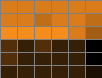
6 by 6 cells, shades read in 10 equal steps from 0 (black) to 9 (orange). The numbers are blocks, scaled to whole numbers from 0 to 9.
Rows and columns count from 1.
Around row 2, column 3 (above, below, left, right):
8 9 8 8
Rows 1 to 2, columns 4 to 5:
8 8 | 8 8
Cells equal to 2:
12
